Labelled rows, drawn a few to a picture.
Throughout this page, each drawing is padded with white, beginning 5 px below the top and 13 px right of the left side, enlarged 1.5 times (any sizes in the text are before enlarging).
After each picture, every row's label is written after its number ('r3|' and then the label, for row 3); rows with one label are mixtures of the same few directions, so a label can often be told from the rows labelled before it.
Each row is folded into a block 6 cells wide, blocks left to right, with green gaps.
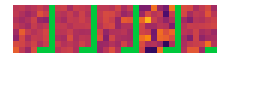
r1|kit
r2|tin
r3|kit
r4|tin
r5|tin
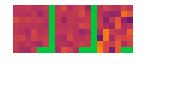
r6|tin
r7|tin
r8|kit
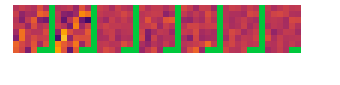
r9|kit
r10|kit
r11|tin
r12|kit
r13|tin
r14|kit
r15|kit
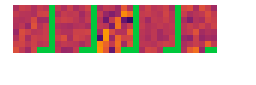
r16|kit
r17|tin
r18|kit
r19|tin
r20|tin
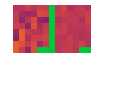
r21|kit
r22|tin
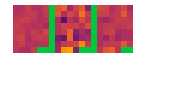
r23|tin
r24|tin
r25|tin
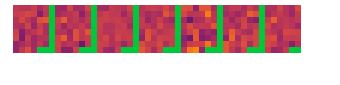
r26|kit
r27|tin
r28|tin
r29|kit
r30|tin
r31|kit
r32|tin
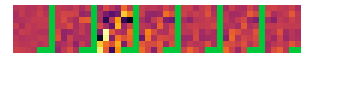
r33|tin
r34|kit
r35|kit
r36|kit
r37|tin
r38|kit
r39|tin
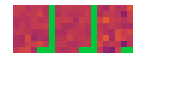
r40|tin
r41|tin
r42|tin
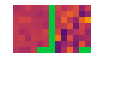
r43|tin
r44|kit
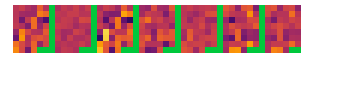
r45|kit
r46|kit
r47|kit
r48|tin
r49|kit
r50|tin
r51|tin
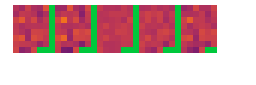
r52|tin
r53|tin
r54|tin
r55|tin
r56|tin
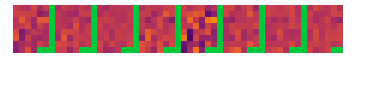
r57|kit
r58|kit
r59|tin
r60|kit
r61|kit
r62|tin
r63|tin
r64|kit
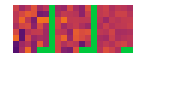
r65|kit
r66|tin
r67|tin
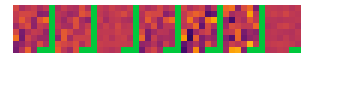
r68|kit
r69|kit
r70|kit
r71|kit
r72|kit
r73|tin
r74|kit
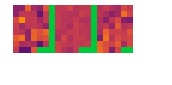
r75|tin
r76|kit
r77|kit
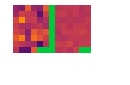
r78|tin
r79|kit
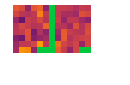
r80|tin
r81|kit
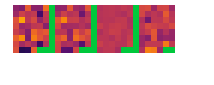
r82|tin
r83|tin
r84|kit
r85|tin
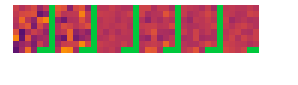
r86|kit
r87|tin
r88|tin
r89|tin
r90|tin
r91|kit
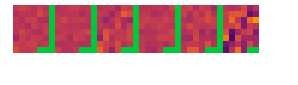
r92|kit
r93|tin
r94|kit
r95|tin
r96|tin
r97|kit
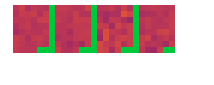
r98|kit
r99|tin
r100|kit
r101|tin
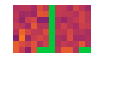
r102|kit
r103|tin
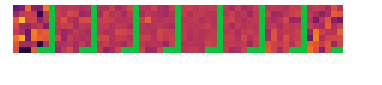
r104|tin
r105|kit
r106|tin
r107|tin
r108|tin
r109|tin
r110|kit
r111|kit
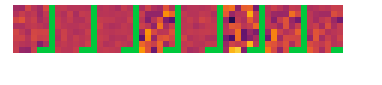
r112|tin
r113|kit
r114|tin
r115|kit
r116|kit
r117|tin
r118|kit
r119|kit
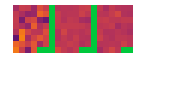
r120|kit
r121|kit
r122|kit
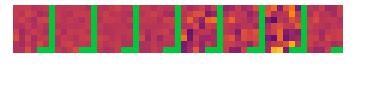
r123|kit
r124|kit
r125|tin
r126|kit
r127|kit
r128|tin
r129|tin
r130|tin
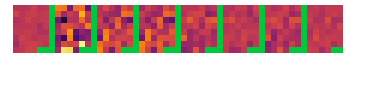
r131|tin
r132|tin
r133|kit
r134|kit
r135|kit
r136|tin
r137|kit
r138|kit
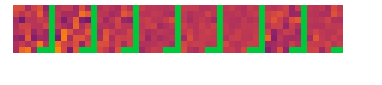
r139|tin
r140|kit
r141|kit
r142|kit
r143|kit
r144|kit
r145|kit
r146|kit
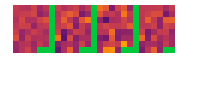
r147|kit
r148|kit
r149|tin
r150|kit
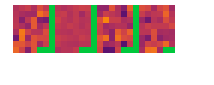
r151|kit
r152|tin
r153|tin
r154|tin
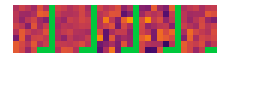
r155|kit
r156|tin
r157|kit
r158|tin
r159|kit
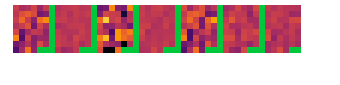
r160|kit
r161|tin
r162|tin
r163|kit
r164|kit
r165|tin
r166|kit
